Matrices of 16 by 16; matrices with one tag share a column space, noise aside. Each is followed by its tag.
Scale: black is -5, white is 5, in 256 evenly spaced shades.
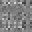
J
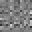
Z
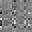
Z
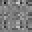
J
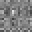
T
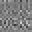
Z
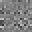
Z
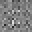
Z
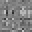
T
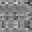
J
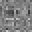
T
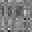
T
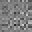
Z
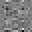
T
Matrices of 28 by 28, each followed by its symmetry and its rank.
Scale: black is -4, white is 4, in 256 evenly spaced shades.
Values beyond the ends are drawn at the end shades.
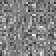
neither, rank five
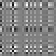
neither, rank one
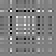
symmetric, rank one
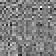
neither, rank five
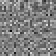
neither, rank five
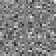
neither, rank five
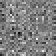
neither, rank five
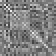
symmetric, rank five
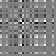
symmetric, rank one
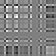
symmetric, rank one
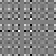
symmetric, rank one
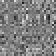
neither, rank five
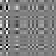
neither, rank one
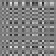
neither, rank one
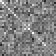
symmetric, rank five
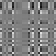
neither, rank one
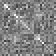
symmetric, rank five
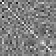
symmetric, rank five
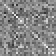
symmetric, rank five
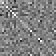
symmetric, rank five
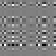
neither, rank one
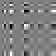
symmetric, rank one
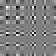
symmetric, rank one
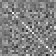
symmetric, rank five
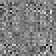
neither, rank five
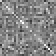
symmetric, rank five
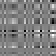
neither, rank one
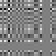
symmetric, rank one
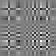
symmetric, rank one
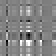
neither, rank one
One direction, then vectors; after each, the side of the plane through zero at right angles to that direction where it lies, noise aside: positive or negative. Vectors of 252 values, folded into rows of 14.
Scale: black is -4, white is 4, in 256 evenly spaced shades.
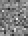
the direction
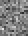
positive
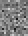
negative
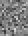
positive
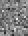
positive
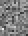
positive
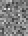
negative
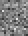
positive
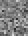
negative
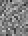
negative
